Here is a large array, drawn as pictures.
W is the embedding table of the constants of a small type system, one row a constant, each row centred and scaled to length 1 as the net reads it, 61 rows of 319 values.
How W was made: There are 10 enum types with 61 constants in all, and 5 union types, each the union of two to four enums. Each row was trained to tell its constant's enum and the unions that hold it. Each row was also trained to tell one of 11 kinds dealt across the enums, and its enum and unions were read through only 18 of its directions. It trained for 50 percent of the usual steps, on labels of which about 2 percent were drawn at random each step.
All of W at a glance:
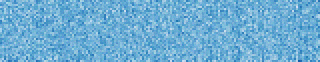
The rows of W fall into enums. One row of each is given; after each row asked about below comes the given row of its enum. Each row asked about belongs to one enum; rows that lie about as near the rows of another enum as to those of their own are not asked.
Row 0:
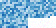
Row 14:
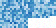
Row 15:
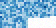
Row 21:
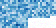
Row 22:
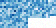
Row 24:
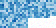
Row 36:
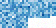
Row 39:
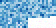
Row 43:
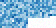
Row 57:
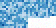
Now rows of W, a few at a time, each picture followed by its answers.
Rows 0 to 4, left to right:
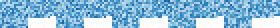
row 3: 22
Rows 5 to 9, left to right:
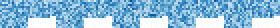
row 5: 36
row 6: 15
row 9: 24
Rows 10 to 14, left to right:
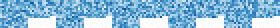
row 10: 14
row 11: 15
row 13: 21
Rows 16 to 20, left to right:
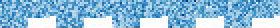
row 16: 14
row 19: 57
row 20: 21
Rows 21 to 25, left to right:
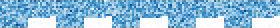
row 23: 24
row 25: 22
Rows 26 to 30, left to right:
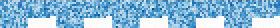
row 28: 24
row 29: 15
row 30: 57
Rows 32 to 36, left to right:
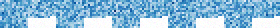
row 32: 57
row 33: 0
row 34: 0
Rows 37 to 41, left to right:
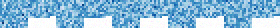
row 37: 43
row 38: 24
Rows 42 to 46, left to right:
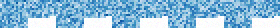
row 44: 0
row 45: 36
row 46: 57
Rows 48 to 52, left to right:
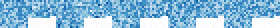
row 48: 36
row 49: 57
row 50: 24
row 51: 21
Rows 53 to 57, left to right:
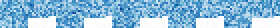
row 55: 14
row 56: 14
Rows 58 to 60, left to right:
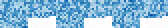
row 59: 14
